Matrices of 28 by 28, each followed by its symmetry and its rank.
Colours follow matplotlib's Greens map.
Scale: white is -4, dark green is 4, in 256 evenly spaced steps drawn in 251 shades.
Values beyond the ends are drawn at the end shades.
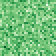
antisymmetric, full rank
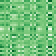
neither, rank two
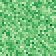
antisymmetric, full rank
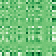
antisymmetric, rank two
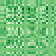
antisymmetric, rank two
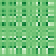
symmetric, rank one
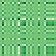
symmetric, rank one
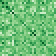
symmetric, rank five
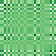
symmetric, rank one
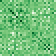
symmetric, rank five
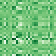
neither, rank two
